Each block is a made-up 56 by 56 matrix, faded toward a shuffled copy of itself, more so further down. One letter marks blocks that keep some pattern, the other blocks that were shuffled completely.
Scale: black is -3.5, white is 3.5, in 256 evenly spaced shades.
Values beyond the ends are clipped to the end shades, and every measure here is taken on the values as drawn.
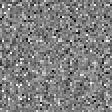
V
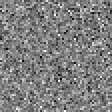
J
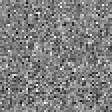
V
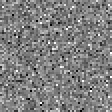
J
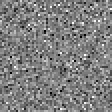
J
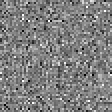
V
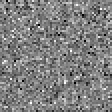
J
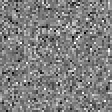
V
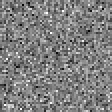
J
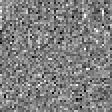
V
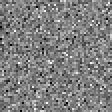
J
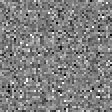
V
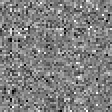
V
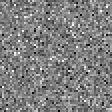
J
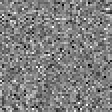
V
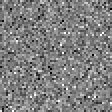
J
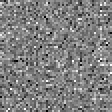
V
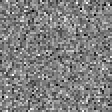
J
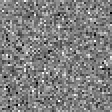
J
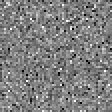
J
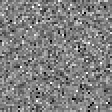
J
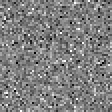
J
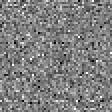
V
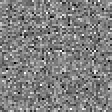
V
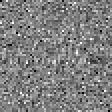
V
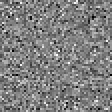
V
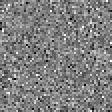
J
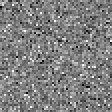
J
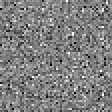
V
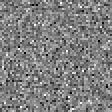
J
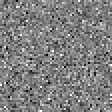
J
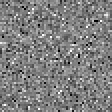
J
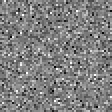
J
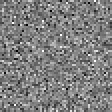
J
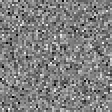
V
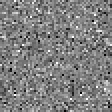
V
